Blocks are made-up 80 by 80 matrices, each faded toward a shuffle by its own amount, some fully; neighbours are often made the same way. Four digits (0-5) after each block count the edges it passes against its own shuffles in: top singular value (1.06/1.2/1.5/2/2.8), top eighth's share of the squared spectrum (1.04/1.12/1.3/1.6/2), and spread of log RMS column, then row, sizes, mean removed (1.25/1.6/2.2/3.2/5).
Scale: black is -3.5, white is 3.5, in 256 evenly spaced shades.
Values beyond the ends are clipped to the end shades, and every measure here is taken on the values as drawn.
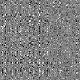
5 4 3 2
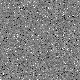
2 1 0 0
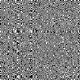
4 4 3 2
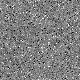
2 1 0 0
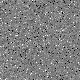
0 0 0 0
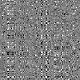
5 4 3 2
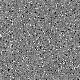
2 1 0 0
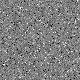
0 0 0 0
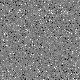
2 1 0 0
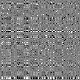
5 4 3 3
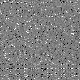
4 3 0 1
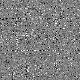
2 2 1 2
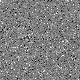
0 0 0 1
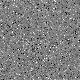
0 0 0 0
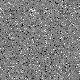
3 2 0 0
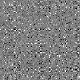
4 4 2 2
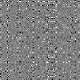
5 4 3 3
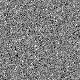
0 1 1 0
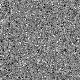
0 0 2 0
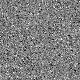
0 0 0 0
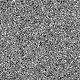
0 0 0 0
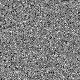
0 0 0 0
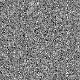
1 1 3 0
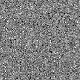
3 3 1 1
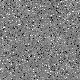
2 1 0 0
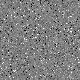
2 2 0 0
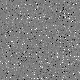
2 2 1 0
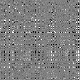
5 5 3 3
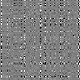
5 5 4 3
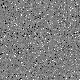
2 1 0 0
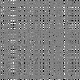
5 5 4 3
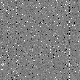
3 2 1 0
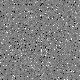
3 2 0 1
